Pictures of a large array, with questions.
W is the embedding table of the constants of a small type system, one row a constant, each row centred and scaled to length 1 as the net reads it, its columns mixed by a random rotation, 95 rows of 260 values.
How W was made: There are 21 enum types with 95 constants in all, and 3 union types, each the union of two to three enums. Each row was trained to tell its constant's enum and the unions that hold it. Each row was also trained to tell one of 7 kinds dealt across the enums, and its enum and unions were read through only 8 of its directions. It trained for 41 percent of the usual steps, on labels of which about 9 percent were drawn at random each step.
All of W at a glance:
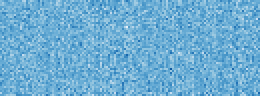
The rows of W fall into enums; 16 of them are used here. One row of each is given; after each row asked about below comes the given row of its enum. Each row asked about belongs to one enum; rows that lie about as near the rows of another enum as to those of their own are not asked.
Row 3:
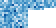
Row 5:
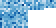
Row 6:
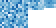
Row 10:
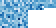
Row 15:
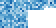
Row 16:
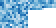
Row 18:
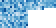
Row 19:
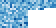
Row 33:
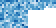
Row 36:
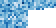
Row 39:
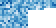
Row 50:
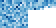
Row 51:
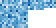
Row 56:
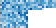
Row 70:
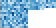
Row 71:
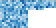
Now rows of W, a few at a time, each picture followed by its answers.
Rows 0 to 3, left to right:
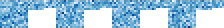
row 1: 33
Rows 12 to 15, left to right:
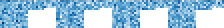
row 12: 33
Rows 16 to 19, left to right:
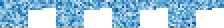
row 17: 33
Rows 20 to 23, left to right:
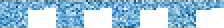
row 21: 18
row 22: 36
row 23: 56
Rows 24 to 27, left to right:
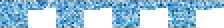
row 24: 33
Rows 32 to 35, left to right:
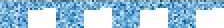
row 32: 6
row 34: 19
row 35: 51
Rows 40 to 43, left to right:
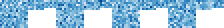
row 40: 51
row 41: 18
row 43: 6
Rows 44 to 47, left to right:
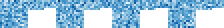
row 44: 3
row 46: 39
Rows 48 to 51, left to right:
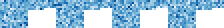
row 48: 19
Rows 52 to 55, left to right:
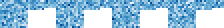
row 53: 3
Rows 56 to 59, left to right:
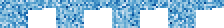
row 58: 39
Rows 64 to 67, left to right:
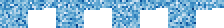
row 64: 39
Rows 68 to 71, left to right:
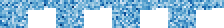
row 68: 3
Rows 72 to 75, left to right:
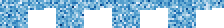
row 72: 51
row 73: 3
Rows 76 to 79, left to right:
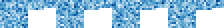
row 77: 19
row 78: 16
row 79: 19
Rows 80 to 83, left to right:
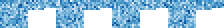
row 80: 33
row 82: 51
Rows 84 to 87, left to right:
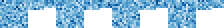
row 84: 50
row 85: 39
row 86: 18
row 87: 6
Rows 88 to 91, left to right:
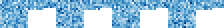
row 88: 39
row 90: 51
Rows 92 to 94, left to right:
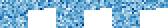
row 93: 19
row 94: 18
